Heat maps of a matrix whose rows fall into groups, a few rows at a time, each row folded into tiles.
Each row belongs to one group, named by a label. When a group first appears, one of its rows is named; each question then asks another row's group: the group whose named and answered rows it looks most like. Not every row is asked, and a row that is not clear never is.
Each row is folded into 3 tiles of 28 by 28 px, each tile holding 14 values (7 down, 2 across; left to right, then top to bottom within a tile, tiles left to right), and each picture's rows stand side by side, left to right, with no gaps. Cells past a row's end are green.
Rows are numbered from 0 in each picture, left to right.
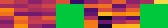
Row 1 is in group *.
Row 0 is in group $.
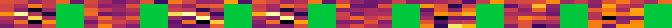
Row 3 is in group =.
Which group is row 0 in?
=
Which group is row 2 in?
=
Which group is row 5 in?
*
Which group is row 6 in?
$
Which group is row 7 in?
*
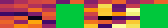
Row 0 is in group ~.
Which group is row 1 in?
*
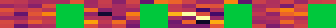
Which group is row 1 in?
~
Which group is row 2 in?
=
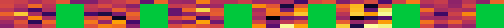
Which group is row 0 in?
=
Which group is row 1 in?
~
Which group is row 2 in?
~
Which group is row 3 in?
*
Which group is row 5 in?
~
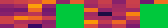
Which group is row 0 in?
$
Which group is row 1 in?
~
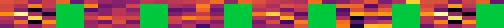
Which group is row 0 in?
=
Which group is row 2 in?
$
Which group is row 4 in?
*
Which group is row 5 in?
=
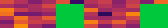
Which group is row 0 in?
$
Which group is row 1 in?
~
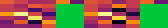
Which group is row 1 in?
=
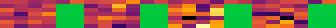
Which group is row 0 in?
~
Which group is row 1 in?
$
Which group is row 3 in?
~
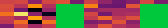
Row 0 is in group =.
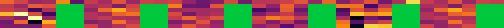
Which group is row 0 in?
=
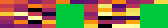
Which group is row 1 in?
*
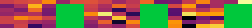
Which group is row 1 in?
=
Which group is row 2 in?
*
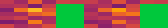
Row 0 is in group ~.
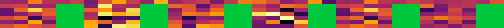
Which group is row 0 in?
~
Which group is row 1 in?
*
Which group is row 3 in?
=
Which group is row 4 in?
~
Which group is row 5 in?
$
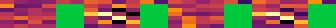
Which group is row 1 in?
=
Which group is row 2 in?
$
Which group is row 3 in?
=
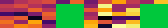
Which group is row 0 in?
~
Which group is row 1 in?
*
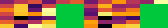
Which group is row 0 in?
*
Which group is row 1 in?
*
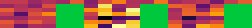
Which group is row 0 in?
~
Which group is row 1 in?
*
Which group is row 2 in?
*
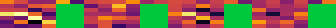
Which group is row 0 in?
=
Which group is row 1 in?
$
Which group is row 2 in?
=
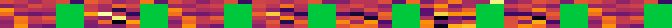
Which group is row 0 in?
$
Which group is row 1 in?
=
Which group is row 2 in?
$
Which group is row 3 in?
=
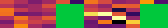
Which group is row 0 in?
$
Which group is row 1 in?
=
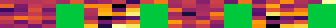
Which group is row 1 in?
*
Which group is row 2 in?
~
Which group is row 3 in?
*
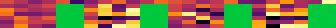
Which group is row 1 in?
*
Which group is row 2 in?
=
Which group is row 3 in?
*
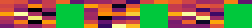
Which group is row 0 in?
=
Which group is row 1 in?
*
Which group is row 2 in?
=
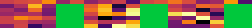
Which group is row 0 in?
$
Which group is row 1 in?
*
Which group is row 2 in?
=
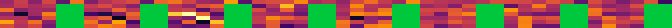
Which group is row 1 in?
~
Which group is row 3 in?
$
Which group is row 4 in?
*
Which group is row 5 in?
~
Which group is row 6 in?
$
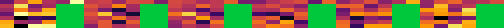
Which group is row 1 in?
=
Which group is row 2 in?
=
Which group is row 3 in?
~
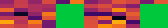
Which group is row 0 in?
~
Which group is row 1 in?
~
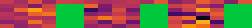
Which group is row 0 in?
~
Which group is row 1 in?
$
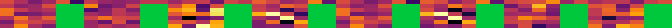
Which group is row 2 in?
*
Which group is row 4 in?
$
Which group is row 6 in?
$
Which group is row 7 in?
*
